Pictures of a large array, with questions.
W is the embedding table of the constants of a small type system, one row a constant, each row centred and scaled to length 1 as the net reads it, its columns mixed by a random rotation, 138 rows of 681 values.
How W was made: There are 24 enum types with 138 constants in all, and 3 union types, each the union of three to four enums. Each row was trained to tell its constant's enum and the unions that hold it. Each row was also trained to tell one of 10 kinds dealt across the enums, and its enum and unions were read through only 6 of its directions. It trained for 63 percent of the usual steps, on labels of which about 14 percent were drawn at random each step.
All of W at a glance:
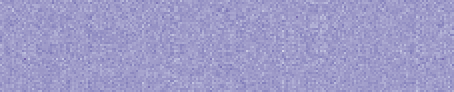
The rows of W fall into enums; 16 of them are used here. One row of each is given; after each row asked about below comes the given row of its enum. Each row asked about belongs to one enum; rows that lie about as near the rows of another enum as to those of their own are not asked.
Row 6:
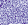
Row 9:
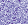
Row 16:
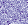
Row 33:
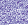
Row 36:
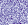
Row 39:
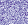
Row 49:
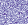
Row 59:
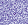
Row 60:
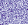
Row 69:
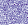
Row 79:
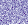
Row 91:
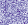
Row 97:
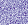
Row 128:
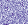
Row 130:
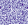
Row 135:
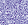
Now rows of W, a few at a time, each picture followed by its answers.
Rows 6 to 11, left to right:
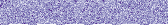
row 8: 9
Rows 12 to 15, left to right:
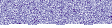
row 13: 16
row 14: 91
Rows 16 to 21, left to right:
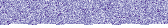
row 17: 128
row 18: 60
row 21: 91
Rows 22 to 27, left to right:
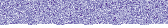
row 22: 49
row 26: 39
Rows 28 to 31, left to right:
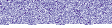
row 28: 39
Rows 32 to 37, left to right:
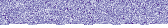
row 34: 36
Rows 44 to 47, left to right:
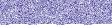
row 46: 69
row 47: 49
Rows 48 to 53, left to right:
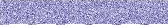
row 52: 16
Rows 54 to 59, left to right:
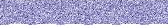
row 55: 49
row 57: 59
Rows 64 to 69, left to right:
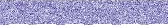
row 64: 69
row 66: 79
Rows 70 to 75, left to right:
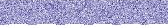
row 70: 36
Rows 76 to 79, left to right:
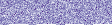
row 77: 69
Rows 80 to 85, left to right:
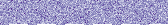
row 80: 79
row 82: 16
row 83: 36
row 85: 9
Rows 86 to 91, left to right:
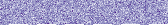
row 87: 69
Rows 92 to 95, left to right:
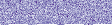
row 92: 135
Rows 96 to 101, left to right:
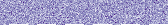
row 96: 79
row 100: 36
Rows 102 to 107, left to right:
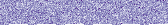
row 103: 9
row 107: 60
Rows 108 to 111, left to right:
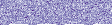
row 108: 16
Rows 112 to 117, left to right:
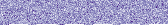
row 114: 128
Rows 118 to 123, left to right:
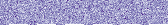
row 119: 79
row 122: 69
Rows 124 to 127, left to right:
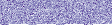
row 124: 39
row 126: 9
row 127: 79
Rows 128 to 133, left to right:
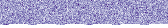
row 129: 59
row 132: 39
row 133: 16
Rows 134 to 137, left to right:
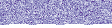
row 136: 39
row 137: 9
